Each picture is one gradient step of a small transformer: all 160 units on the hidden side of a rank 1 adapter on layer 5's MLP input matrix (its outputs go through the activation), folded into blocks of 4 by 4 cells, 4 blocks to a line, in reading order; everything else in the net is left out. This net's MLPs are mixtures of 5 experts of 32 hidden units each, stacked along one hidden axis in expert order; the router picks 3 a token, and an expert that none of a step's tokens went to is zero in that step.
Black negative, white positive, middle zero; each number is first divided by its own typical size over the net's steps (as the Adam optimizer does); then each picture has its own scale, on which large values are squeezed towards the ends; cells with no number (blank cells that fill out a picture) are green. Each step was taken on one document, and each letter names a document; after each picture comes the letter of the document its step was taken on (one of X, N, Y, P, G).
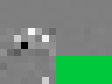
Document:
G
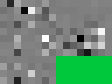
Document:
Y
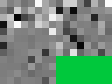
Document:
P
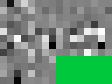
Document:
Y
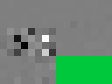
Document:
G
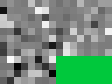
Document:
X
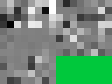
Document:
P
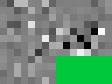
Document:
Y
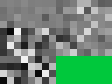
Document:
X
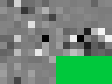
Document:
Y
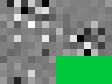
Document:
Y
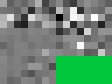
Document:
P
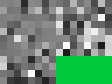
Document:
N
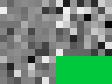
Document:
N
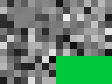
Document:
X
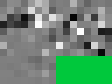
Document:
P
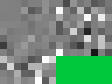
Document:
N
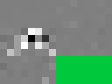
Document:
G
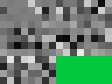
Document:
X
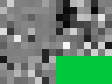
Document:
N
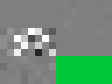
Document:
G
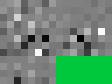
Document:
Y
